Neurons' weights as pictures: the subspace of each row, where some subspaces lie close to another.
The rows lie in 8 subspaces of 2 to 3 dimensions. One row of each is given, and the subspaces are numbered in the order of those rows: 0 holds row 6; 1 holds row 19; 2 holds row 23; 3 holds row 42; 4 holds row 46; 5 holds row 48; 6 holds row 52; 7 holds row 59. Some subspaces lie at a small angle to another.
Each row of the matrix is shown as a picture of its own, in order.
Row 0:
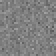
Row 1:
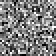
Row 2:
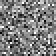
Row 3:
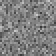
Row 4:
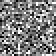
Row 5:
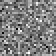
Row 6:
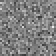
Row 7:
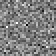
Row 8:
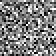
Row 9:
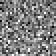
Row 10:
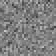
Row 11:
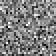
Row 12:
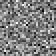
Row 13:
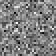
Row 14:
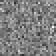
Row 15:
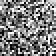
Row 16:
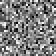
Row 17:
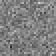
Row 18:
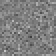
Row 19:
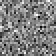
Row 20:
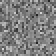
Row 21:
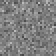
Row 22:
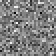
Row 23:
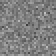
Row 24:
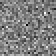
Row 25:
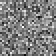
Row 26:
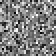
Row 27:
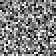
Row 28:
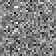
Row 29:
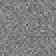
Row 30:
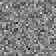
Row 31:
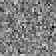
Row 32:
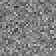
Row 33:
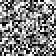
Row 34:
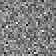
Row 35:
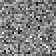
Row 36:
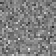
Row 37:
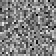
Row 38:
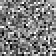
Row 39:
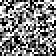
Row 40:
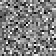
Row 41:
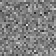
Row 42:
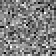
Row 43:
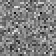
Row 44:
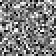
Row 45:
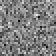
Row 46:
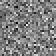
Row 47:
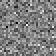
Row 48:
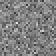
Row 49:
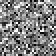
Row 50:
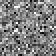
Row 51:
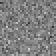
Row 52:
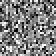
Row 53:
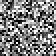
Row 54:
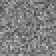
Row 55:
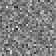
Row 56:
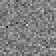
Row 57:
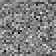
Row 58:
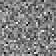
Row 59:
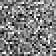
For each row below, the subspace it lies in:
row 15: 4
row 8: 2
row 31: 0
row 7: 3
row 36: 6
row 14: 0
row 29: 2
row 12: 3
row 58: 5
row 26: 6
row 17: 3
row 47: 3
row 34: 5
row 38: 4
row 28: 4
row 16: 6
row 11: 1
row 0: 0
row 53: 7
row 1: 0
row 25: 0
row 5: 7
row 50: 5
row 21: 0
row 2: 7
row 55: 7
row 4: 7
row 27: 1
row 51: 6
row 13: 5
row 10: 0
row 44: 1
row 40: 4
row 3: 1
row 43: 4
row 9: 6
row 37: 0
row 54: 2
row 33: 5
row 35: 7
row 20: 6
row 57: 7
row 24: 2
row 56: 3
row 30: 1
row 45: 1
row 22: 3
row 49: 5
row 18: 7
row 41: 2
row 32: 4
